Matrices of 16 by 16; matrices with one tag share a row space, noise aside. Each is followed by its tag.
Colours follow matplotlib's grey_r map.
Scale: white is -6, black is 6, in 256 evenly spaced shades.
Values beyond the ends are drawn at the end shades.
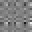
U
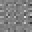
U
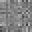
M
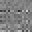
M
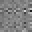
U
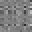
U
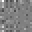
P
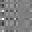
P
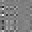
P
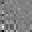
P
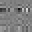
M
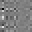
P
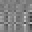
U
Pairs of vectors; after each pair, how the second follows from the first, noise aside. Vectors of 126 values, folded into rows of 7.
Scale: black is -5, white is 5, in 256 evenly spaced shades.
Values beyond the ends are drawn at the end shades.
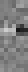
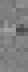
shrunk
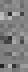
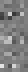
negated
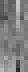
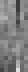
negated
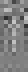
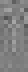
shrunk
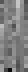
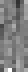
negated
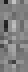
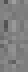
shrunk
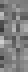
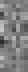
negated
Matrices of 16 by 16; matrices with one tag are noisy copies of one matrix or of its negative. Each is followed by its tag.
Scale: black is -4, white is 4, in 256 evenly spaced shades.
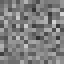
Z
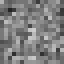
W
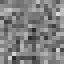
W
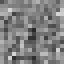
W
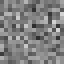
Z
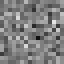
Z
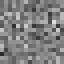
Z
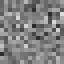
Z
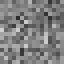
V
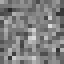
W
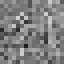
V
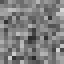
W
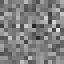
Z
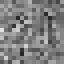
V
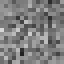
V
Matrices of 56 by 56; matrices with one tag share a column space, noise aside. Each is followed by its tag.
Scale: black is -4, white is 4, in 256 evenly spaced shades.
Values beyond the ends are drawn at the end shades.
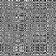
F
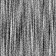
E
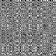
F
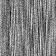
E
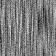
E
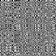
F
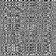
F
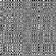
F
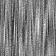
E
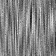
E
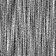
E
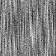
E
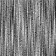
E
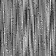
E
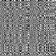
F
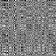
F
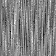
E
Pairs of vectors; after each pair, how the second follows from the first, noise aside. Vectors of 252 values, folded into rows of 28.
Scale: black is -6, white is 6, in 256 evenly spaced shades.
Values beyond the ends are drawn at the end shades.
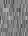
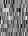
scaled up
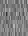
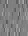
partly zeroed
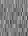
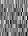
scaled up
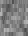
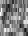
scaled up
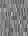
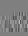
partly zeroed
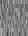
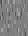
partly zeroed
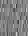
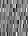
scaled up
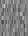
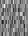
scaled up
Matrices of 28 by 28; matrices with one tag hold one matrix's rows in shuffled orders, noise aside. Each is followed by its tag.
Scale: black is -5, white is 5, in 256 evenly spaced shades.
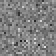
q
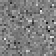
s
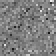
s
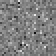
q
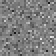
s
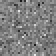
q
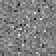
q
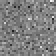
s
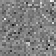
s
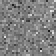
s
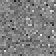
s
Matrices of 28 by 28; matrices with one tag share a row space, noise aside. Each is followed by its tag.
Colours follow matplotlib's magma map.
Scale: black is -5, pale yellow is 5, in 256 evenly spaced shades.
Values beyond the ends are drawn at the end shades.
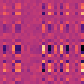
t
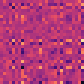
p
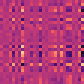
p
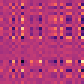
p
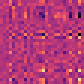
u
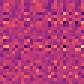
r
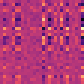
t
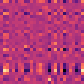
r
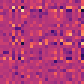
p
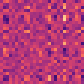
r
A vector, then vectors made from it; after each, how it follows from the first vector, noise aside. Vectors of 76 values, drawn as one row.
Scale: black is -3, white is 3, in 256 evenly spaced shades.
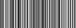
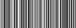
negated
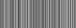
shrunk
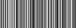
reversed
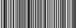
wrapped around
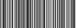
wrapped around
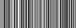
negated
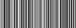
negated
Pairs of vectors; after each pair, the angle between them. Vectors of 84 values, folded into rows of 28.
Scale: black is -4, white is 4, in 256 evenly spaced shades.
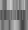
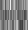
partly aligned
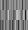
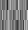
partly aligned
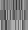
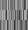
partly opposed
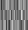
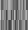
partly aligned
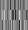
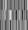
partly aligned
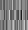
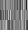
partly opposed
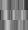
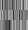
partly opposed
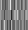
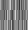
partly aligned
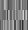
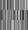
orthogonal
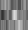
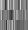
orthogonal
